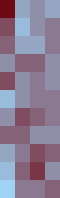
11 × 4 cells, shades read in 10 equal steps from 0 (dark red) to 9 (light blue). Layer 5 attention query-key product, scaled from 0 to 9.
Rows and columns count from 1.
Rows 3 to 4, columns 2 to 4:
7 7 5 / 4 4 6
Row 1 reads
0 7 6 7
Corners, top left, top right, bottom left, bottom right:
0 7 9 4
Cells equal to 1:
0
